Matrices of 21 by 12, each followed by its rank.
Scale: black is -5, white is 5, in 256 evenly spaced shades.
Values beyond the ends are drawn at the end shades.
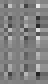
one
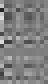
two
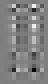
one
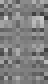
two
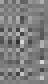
two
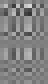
one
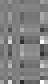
one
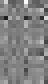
two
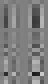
one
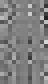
two
